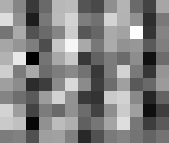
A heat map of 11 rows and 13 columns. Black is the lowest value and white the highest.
Roughest part: middle left. Stripes: upright, repeating 3 times. Odd rows or columns: none. Average level on the scale: 50%.
